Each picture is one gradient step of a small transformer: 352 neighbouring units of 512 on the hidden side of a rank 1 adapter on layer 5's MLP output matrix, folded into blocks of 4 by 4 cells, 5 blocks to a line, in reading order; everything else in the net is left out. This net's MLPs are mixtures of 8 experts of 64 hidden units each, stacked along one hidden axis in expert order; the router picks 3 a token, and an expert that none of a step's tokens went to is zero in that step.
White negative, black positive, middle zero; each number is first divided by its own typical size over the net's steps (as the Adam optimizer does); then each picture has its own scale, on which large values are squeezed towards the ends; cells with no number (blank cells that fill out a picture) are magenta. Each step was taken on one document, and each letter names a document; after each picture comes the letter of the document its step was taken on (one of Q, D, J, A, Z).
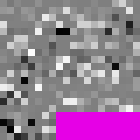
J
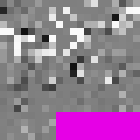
J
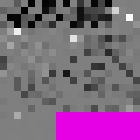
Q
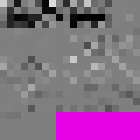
Q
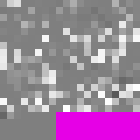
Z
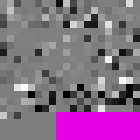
Z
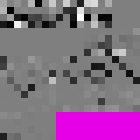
Q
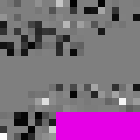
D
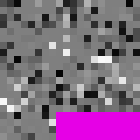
Z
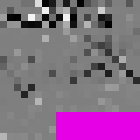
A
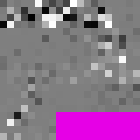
A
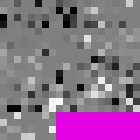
Z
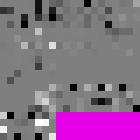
D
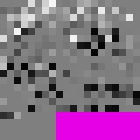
Q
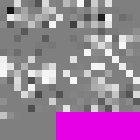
Q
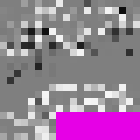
D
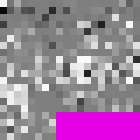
J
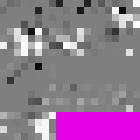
D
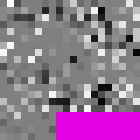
Z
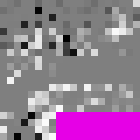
D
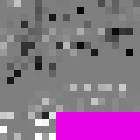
D
